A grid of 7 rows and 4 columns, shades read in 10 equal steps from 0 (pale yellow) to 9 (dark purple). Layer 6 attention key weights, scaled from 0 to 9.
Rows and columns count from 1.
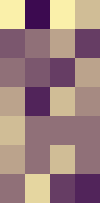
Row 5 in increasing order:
2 5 5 5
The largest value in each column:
6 9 7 8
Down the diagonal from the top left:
0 5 7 4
